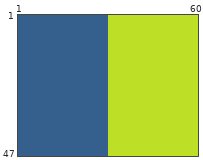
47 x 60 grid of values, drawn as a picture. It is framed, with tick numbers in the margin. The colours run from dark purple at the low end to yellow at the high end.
It is made of 1 by 2 panels. Panel 1,1: low, flat. Panel 1,2: very high, flat.
